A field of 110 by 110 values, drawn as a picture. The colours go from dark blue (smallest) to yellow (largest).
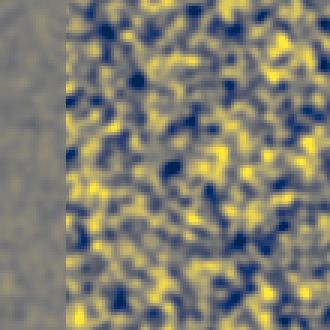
Seam: vertical, 20% of the way across, the left part calmer. Histogram: bell-shaped. Grain: blotchy. Mirror symmetry: none.
